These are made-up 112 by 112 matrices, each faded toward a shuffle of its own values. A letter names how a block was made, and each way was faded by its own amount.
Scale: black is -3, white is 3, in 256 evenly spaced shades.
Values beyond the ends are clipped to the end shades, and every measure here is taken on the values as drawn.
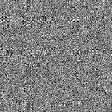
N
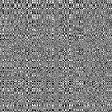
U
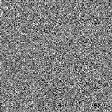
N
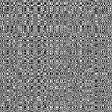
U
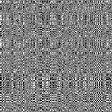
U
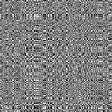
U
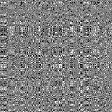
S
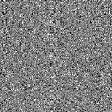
N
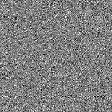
N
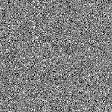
N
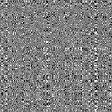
S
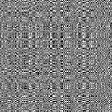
U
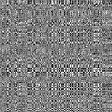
U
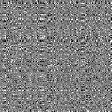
S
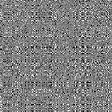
S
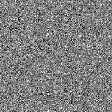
N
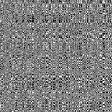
S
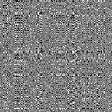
S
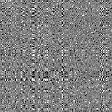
S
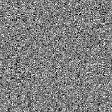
N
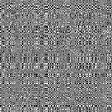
U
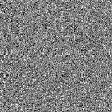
N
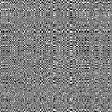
U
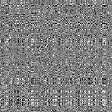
S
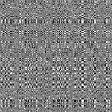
U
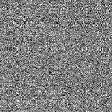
N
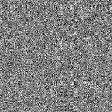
N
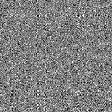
N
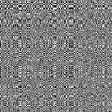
U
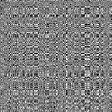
U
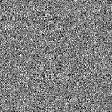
N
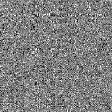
N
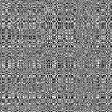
U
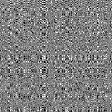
S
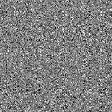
N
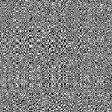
S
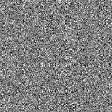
N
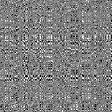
S
